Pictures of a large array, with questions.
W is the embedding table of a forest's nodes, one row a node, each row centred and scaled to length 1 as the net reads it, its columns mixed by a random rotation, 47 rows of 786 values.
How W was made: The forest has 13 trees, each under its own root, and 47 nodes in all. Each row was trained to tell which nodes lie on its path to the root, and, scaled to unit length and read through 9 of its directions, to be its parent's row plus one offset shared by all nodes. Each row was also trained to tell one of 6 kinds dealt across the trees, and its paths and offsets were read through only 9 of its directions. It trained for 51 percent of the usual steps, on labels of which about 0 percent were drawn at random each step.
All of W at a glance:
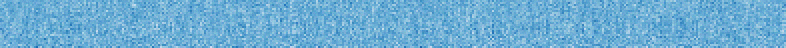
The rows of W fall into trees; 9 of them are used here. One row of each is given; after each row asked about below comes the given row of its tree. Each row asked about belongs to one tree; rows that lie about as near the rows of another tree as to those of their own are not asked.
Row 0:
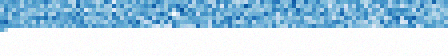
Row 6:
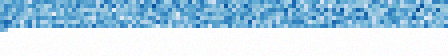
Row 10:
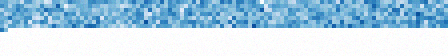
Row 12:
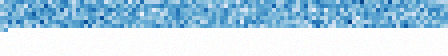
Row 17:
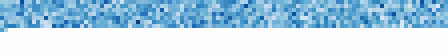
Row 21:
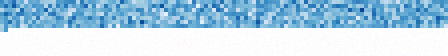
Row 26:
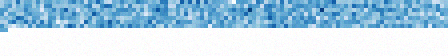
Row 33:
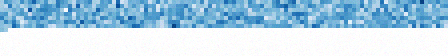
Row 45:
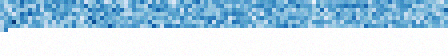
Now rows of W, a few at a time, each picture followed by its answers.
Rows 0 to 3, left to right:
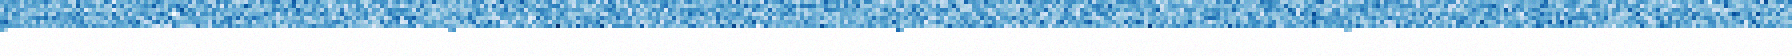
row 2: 10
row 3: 17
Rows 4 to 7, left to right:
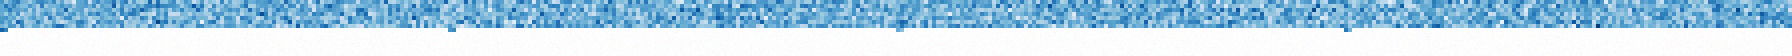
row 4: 6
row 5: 26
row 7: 10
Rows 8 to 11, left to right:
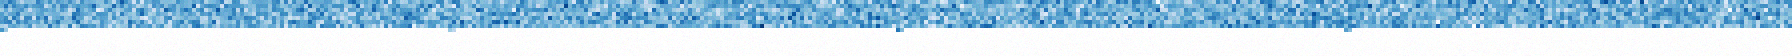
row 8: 0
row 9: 33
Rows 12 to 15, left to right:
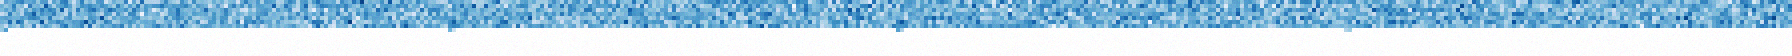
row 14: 0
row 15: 33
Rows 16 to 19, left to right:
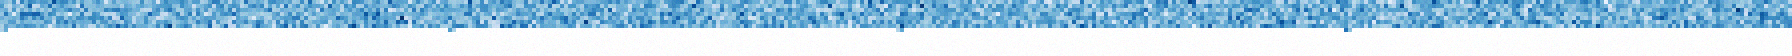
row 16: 45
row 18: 21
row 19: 10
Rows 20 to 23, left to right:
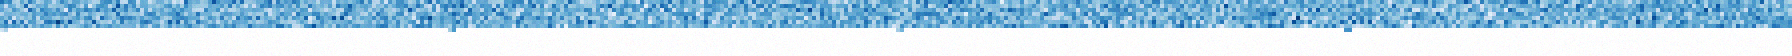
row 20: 33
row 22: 45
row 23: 26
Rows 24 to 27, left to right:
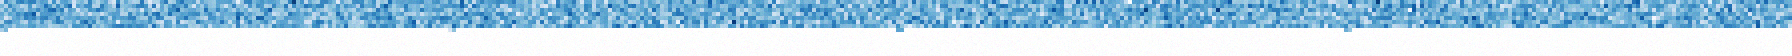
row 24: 12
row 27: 33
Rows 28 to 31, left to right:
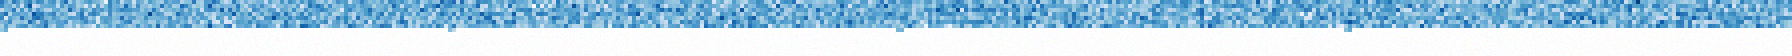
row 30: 33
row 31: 21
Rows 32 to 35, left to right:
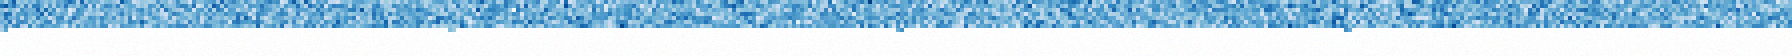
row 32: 21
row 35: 10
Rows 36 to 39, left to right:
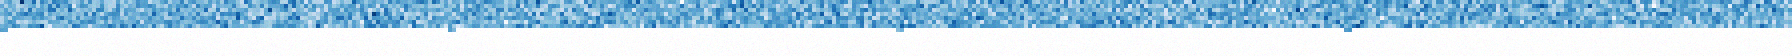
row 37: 26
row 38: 17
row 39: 17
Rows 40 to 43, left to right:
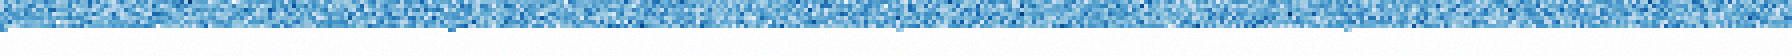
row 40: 26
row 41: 17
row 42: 17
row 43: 0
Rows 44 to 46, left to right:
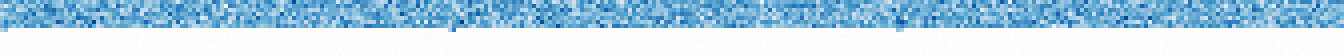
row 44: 12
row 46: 0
